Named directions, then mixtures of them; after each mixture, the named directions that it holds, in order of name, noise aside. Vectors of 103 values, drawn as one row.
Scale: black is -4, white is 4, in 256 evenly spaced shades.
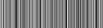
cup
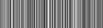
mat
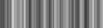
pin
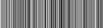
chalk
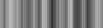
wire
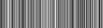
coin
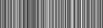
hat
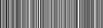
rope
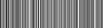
rope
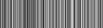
hat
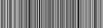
rope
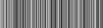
chalk, cup, rope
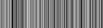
coin, hat, pin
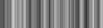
pin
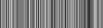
mat, rope, wire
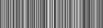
mat, rope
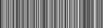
mat, rope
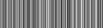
chalk, hat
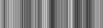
wire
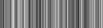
cup, pin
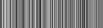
coin, cup, mat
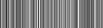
rope
